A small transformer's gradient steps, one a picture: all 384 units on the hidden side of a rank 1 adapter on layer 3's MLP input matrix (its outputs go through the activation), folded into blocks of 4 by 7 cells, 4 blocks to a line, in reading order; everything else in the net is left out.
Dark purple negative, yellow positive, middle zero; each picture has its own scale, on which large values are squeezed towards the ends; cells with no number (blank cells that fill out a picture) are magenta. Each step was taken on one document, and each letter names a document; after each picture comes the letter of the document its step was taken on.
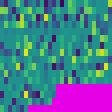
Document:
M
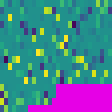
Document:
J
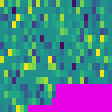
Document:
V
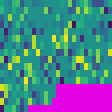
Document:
J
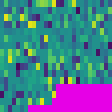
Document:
M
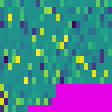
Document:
J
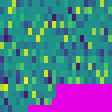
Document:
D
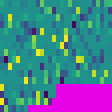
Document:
J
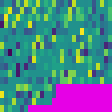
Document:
M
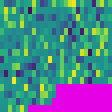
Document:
V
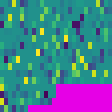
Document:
J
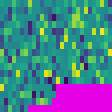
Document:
D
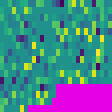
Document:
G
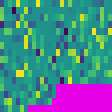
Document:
G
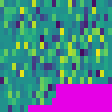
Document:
V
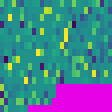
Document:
J
